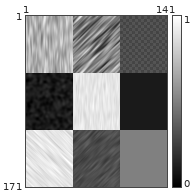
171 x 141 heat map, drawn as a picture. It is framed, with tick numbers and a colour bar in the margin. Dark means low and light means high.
It is made of 3 by 3 panels. Panel 1,1: high, streaked downward. Panel 1,2: middling, slanting up to the right, strong in contrast. Panel 1,3: low, checkered, faint in contrast. Panel 2,1: very low, blotchy, faint in contrast. Panel 2,2: very high, streaked downward, faint in contrast. Panel 2,3: very low, flat. Panel 3,1: very high, slanting down to the right, faint in contrast. Panel 3,2: low, slanting up to the right, faint in contrast. Panel 3,3: middling, flat.
